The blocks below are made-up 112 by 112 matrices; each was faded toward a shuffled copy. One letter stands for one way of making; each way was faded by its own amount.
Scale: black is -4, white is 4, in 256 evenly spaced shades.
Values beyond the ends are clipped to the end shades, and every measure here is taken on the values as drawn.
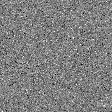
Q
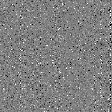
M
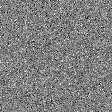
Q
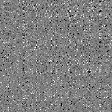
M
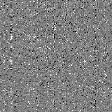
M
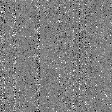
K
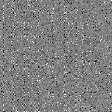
M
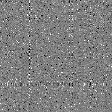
M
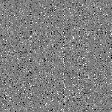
M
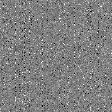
K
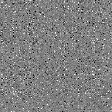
M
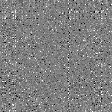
M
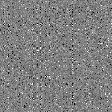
M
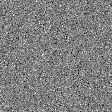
Q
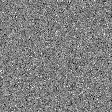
Q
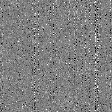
K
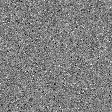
Q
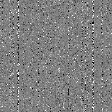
K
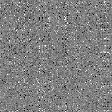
M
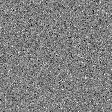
Q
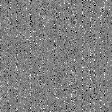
K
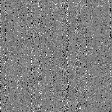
K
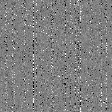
K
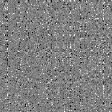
M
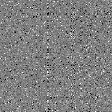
M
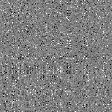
M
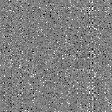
M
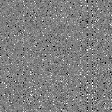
M
